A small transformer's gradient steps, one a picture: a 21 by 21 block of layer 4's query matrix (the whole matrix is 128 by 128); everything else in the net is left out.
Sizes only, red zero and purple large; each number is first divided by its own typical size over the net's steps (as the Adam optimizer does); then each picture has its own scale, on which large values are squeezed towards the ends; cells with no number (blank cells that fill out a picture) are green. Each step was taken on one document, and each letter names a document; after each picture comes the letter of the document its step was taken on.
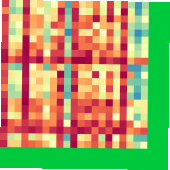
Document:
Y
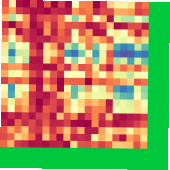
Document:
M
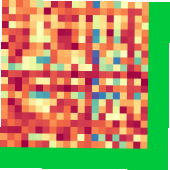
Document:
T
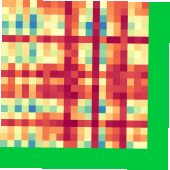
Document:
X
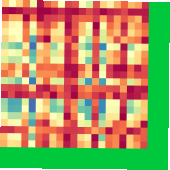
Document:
X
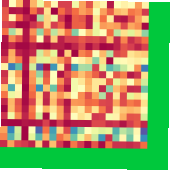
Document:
T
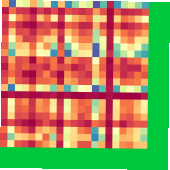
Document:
T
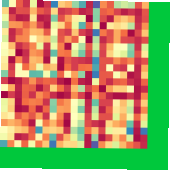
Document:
M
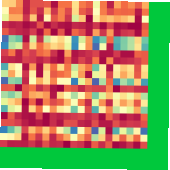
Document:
M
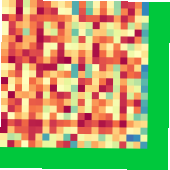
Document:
Y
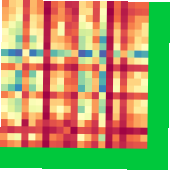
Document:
X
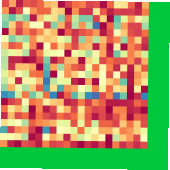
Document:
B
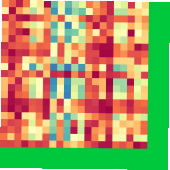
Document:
Y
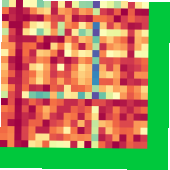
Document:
T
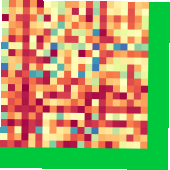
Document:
M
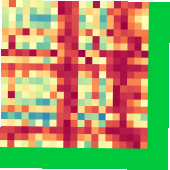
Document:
X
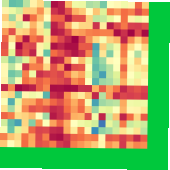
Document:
X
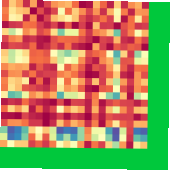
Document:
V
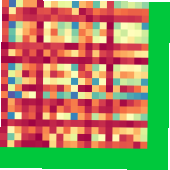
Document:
T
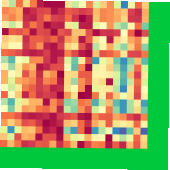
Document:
M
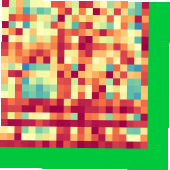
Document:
Y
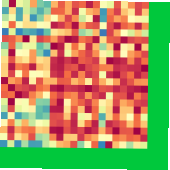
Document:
X
